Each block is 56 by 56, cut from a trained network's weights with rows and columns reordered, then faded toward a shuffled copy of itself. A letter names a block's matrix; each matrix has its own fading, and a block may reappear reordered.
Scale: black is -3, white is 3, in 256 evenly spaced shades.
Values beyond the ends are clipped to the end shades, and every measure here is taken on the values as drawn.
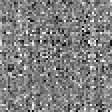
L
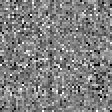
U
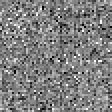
U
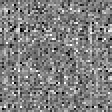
L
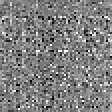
L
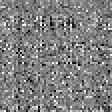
L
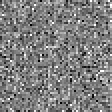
U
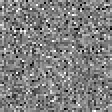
U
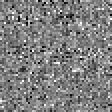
U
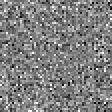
U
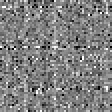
L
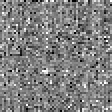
L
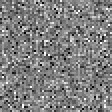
U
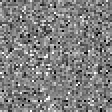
U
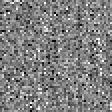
U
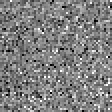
U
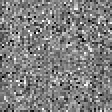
U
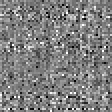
L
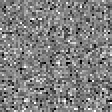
U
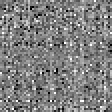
L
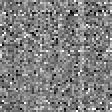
L
